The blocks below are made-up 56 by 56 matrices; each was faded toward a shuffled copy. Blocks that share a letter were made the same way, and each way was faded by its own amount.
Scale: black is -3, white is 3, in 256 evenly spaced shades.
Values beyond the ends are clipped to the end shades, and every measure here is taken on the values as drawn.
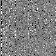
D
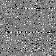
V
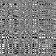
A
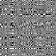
A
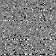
V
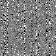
D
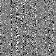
D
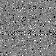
V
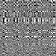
A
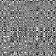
A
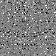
V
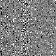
D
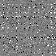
V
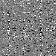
V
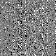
D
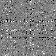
V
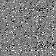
V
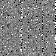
D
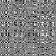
A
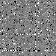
V
